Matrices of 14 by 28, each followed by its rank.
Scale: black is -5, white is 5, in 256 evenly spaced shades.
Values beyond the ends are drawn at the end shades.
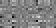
three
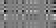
one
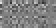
two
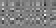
two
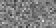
full rank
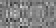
three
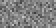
full rank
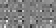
three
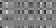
one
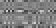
two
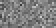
full rank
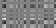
one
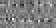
three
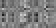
two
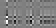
one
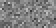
full rank
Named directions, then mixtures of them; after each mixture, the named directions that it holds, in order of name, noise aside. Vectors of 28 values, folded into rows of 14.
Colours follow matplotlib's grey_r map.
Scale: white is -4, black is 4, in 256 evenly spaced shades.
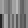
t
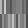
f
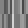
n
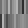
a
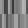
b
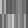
f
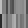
b, f, t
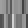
f, n, t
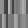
b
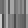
a, b, f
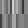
a, n, t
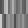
b, t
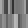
b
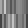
f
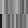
a, b, t
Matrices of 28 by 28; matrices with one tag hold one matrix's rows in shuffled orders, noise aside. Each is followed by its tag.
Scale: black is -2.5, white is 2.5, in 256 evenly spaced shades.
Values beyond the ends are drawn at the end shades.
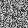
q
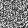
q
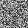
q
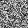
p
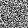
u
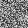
u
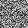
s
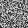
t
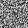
q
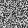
q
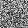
u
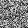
p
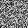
t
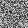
u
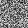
u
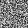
q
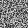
t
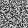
s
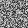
q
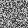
q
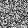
p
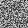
u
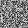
q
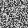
p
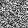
s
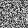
s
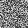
u
